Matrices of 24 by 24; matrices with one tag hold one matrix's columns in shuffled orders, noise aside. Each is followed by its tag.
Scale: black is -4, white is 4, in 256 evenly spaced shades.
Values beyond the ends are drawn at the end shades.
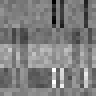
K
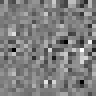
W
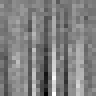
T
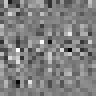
W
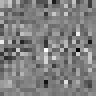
W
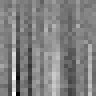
T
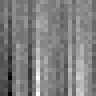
T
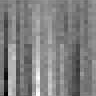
T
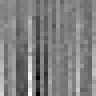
T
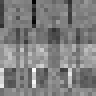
K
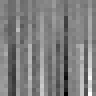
T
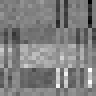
K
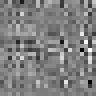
W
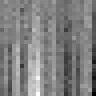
T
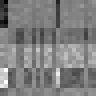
K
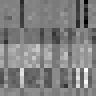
K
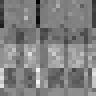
K
